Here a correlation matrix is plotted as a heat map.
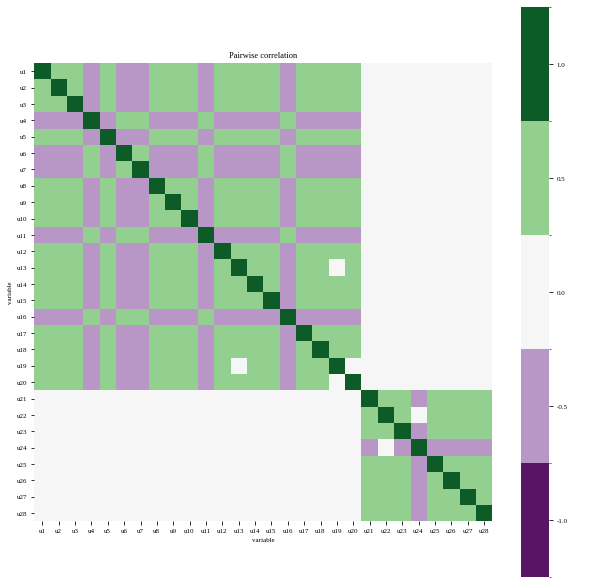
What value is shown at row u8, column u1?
0.5
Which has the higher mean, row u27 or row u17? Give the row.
u17
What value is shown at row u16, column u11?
0.5
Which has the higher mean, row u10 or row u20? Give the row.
u10
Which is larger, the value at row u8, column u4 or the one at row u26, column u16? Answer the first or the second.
the second
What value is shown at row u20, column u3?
0.5
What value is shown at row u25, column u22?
0.5
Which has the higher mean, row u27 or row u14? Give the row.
u14
